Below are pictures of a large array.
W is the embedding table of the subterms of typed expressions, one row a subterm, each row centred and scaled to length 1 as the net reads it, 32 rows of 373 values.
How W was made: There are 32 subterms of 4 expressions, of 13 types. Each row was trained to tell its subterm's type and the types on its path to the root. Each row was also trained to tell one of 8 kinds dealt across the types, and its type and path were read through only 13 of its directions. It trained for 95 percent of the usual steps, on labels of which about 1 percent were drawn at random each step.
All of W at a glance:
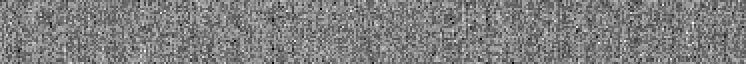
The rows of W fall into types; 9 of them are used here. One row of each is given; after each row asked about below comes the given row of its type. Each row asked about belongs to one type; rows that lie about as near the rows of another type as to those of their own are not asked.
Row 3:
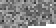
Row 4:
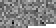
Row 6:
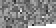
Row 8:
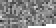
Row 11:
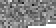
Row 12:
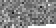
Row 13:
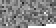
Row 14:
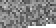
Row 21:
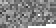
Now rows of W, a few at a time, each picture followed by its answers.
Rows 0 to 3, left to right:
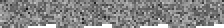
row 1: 3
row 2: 3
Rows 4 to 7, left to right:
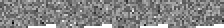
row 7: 8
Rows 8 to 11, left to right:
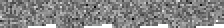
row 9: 8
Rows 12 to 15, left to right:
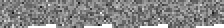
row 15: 14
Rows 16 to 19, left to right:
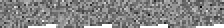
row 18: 14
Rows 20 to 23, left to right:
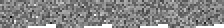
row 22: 4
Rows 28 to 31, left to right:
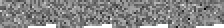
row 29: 4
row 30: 4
